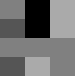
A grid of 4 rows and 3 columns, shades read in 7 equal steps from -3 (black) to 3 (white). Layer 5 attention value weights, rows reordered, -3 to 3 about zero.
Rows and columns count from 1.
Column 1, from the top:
0 -1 0 -1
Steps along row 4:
up down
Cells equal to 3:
0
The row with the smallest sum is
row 2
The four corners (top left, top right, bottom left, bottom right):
0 1 -1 0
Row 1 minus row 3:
0 -3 1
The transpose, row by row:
0 -1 0 -1 | -3 -3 0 1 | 1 1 0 0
